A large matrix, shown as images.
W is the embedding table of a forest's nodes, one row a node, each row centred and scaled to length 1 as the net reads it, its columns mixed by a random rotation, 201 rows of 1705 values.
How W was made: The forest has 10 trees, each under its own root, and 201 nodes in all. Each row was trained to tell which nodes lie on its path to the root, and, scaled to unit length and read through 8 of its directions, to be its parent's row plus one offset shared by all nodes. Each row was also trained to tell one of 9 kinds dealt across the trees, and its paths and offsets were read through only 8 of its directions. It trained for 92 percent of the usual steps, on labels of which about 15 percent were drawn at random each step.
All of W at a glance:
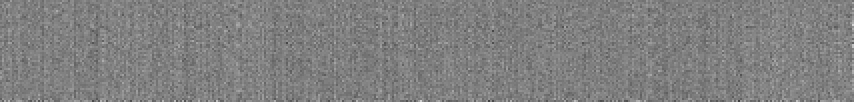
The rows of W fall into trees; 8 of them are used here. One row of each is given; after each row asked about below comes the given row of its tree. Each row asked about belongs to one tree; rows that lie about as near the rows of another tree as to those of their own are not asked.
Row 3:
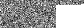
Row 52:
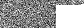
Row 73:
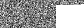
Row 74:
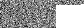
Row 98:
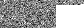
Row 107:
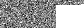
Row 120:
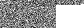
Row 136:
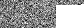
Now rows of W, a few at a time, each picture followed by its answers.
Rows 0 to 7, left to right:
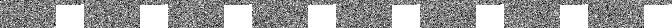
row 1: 120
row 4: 73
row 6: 120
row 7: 74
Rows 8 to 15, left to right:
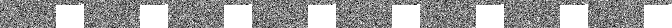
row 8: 107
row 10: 98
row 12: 136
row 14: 107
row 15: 98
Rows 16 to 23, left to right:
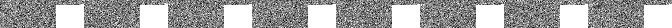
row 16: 107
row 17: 107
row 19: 73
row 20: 120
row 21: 73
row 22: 74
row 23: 120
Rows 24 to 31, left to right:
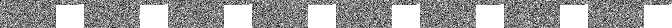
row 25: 107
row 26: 120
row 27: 74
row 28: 107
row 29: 107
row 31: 52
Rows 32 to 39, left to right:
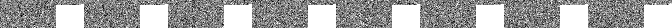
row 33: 74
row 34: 98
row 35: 136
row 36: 107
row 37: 73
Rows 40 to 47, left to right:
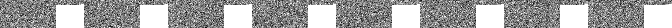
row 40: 107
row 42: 120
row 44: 98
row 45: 52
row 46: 120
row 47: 52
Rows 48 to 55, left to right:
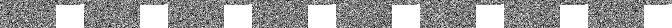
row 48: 120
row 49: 98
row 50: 136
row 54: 52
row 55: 120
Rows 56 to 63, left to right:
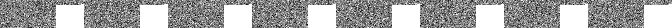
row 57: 120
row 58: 98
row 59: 107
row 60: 107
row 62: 107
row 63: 98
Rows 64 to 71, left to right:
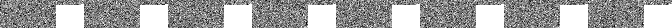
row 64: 107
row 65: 74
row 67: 52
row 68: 107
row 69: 107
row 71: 98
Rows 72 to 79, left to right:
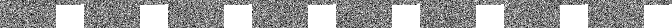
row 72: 120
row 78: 120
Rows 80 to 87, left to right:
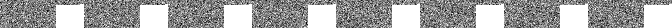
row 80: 120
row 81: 107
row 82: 73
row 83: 52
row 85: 107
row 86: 98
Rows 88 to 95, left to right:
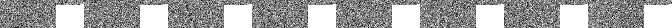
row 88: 98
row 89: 52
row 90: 74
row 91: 73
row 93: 120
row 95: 120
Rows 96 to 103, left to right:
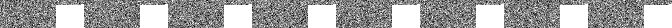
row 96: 73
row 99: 74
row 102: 120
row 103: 107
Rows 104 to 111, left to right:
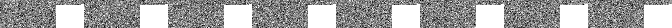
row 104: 74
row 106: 120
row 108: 74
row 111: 120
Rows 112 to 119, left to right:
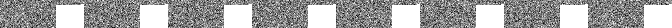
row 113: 74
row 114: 98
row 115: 107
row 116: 107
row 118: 136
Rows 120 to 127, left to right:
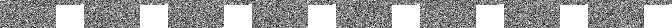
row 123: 98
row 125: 52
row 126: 136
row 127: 136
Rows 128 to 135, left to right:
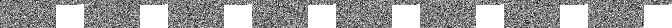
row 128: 52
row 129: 120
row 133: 107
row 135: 52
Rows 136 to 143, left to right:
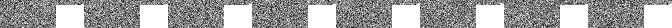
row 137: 107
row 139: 98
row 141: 107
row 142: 52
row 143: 73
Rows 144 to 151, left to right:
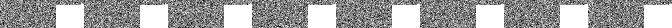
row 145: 120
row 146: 73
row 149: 136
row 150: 136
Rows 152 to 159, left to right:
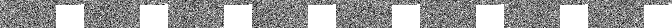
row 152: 120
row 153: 74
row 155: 136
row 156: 74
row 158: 120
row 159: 107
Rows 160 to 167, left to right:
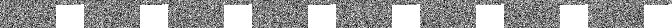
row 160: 73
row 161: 120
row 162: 136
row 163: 120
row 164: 52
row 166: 74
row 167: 98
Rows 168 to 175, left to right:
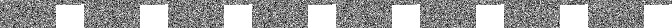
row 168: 74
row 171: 73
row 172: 120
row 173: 136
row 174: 52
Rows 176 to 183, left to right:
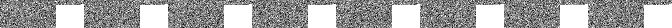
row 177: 136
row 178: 74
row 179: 120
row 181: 73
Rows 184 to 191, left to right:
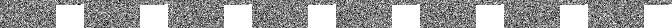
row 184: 98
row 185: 73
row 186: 73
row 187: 136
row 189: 74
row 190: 98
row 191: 52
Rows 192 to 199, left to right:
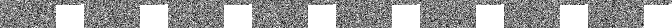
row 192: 107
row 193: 73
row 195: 52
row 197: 136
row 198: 74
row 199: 98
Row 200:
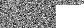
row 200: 107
